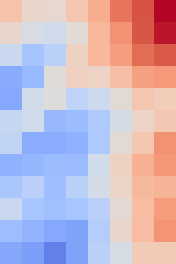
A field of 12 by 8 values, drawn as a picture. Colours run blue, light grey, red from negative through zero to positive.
There is an overall slope up to the top right. The ninth with the highest average is the top right. The bottom left is the ninth with the lowest average.
